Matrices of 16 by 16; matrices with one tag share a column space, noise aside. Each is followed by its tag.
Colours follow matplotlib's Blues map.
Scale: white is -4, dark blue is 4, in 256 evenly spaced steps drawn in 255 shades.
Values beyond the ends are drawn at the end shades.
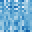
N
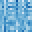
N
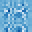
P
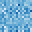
P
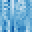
N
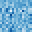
P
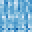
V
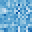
P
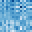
N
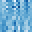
N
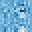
P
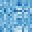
P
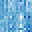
V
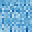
P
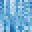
N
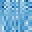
N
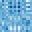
N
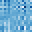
N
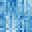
V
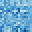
P
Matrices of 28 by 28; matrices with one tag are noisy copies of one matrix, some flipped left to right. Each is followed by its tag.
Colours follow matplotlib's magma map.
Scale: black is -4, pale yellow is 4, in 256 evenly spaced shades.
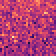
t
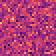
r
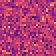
r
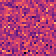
r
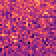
t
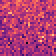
t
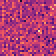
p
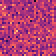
p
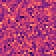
r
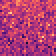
t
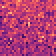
t
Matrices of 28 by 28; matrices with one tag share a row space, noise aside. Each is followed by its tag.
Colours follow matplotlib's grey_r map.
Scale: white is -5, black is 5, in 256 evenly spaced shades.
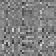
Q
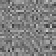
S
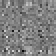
Q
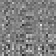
Q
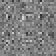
Q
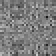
S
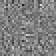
Q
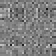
S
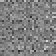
S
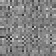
S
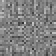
S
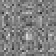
Q
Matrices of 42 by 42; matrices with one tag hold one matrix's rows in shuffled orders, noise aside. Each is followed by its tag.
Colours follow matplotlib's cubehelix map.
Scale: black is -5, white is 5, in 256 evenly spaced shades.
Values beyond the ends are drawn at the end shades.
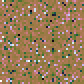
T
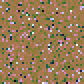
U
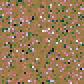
U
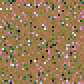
T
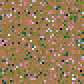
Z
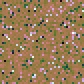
Z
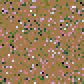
Z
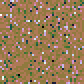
T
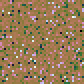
Z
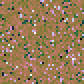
Z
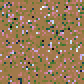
U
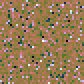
U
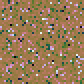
U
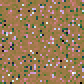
Z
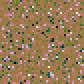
U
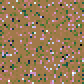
Z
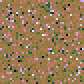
U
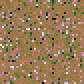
T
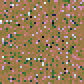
T
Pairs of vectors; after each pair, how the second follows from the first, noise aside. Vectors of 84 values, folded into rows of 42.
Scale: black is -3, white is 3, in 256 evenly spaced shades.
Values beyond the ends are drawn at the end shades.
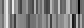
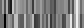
reversed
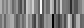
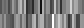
negated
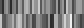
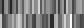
copied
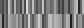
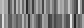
negated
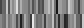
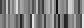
copied
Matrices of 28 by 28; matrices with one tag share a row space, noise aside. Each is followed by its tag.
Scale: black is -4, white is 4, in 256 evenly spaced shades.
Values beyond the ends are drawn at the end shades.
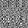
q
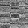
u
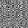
q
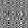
q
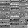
u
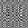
q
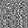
q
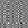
q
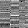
u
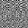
q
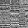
u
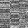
u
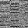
u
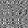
q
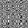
q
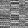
u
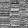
u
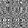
q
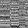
u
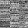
u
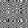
q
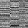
u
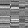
u
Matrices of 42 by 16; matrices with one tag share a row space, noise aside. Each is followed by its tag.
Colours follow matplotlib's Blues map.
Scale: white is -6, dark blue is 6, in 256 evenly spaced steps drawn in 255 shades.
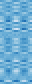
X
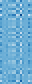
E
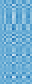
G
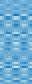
X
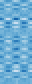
X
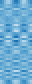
X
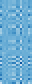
E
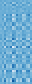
G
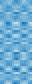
X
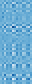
G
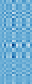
G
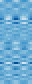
X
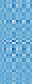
G
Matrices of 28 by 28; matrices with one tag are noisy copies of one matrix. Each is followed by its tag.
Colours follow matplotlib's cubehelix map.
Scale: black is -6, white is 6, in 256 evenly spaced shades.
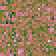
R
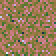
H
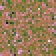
R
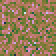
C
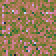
C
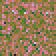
C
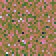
H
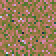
H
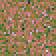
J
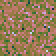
J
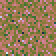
H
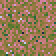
H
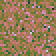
J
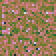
C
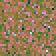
J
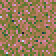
H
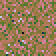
H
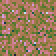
C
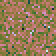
J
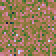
R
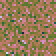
H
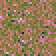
H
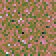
H
